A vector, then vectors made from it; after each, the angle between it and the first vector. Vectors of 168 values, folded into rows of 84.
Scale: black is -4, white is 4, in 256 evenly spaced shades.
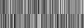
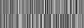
orthogonal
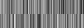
nearly opposite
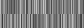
partly opposed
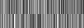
nearly opposite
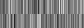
nearly parallel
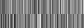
nearly parallel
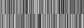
nearly opposite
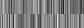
nearly opposite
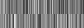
nearly opposite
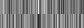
nearly opposite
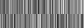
nearly parallel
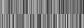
nearly opposite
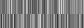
nearly parallel
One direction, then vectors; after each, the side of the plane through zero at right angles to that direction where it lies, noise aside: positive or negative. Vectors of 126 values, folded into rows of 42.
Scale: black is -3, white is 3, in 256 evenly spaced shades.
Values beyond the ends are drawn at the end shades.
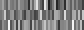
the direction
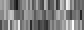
positive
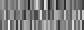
positive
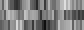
negative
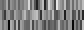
negative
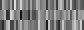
positive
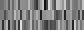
negative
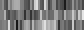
positive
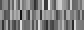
negative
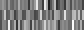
positive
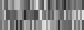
positive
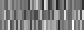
positive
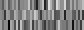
negative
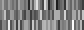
positive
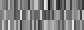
positive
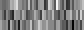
negative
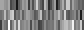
positive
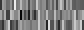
positive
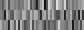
negative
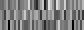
negative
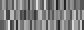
positive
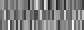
positive
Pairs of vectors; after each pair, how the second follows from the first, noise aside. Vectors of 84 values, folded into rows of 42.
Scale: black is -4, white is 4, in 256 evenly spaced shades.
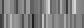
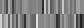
shuffled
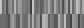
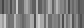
shuffled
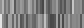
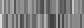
copied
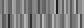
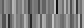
copied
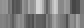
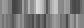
copied
